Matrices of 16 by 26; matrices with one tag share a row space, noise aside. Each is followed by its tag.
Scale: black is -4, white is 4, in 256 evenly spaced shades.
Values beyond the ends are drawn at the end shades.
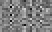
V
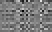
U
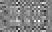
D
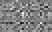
U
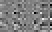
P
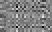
D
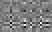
V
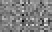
U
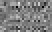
D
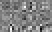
V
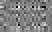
D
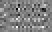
D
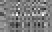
D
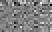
P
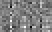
V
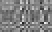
U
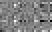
P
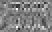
D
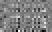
D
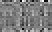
U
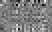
D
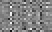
V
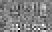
D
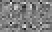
V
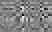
U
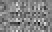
D
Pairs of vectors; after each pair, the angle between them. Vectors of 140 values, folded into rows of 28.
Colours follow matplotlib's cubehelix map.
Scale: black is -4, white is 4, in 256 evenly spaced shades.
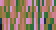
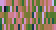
partly aligned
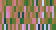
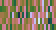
partly aligned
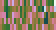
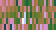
orthogonal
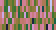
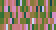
nearly opposite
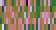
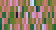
orthogonal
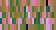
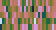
partly opposed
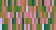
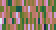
partly aligned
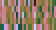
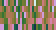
nearly opposite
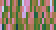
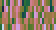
nearly opposite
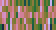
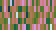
partly opposed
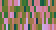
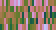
partly aligned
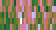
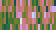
nearly parallel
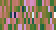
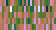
orthogonal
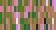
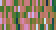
nearly opposite
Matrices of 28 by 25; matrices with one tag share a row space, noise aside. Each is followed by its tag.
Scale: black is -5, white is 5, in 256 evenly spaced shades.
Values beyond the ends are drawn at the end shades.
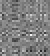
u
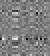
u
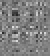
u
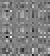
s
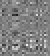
u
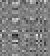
u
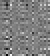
s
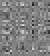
s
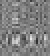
u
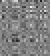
u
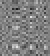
u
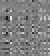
s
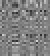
u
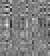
s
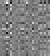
s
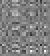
u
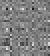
s
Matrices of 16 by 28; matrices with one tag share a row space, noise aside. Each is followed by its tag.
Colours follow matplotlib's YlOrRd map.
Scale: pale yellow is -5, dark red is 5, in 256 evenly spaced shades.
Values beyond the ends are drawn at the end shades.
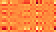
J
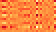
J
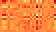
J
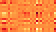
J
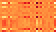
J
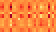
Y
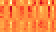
Y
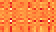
Y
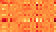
J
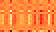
Y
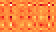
Y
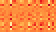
Y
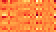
J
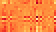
J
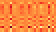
Y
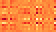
J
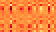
Y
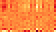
J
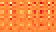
Y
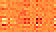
J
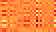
J
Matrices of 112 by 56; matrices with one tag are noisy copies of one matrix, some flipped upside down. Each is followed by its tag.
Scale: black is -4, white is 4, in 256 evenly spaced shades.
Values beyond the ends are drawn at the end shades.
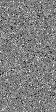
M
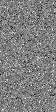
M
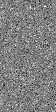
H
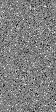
H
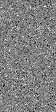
H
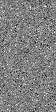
H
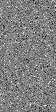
H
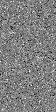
M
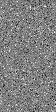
H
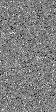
M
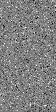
H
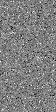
M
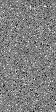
H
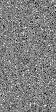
H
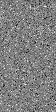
H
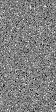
H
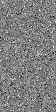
M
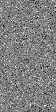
H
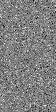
H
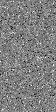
M
